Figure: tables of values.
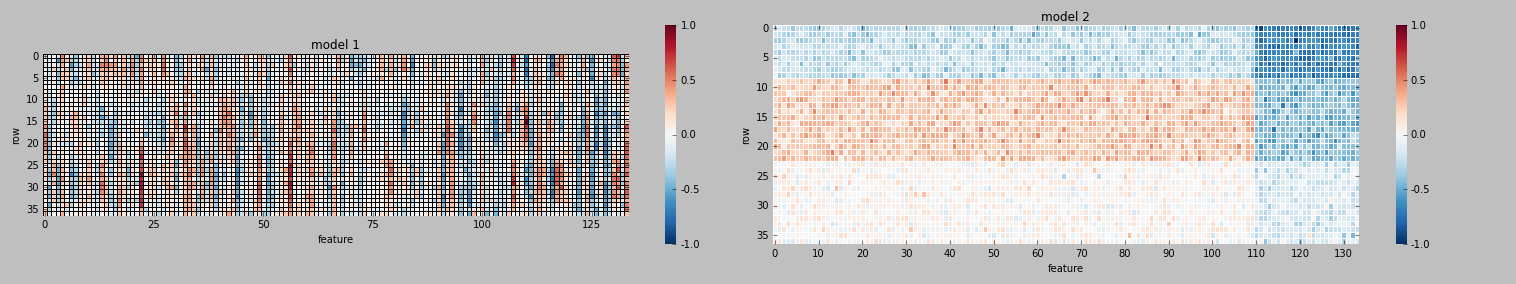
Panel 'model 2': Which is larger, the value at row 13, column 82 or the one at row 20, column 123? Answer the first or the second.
the first
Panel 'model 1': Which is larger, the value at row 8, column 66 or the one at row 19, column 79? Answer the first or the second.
the first
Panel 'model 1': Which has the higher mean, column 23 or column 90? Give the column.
90
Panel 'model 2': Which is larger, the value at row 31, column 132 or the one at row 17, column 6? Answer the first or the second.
the second
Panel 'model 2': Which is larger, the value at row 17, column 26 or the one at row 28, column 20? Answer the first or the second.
the first
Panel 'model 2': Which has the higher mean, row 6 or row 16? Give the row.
16
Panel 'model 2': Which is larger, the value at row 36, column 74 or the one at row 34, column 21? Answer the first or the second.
the first
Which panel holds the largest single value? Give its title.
model 1
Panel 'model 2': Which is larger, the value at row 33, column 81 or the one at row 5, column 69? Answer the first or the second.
the first
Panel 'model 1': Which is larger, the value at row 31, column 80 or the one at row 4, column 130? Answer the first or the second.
the second
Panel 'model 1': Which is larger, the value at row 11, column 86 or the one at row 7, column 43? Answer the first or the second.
the first
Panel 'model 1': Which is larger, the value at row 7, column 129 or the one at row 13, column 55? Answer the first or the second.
the second
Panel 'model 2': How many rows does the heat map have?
37
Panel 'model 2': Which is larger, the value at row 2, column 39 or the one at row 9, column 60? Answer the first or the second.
the second
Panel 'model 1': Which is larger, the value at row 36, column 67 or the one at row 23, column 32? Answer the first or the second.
the second
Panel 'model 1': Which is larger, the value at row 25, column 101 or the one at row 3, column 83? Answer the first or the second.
the second
